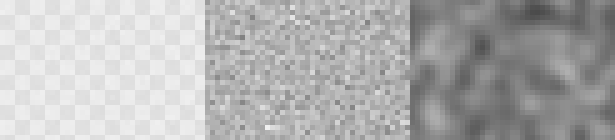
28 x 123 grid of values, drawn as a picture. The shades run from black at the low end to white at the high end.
The table splits into one row of 3 panels. Panel 1,1: very high, checkered, faint in contrast. Panel 1,2: high, fine-grained. Panel 1,3: middling, blotchy.
